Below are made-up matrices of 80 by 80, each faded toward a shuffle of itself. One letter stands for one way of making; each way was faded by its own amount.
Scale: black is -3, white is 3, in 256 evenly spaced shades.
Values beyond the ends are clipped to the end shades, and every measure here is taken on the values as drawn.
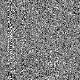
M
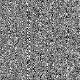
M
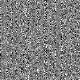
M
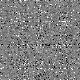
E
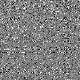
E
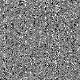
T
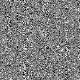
M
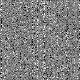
T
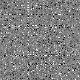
E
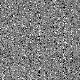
T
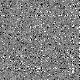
E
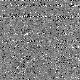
E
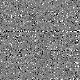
E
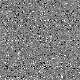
E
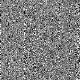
M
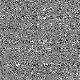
E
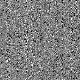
T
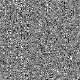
T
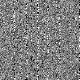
M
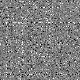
E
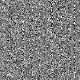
M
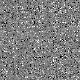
E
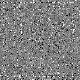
E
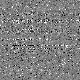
E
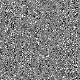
T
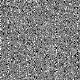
T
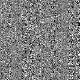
M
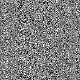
M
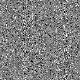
T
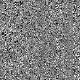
M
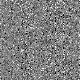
T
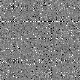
E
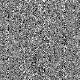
M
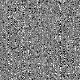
T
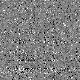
E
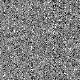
M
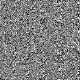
M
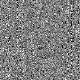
M
